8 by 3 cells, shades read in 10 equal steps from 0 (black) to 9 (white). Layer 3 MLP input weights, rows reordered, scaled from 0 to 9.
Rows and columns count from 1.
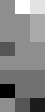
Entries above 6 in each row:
2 0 0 0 0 0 0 0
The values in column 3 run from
1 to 8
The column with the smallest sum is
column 1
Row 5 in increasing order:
5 5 5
